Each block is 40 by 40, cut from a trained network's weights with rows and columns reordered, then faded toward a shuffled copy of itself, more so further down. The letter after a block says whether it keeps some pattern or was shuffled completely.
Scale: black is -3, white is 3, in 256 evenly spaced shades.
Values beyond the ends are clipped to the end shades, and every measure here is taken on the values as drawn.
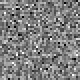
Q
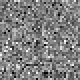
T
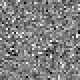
Q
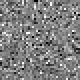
Q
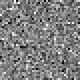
Q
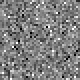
Q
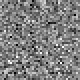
T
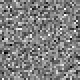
Q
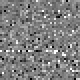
T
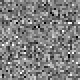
T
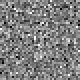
T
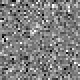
T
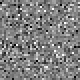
T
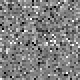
T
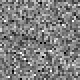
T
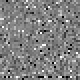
T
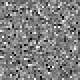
Q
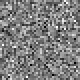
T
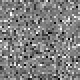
T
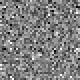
T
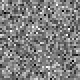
Q
